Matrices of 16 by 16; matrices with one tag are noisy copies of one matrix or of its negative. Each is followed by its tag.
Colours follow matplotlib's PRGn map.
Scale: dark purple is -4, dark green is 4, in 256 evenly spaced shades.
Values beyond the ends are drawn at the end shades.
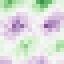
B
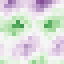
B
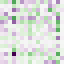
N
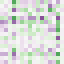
N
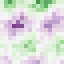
B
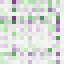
N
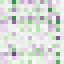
N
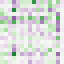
N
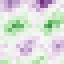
B
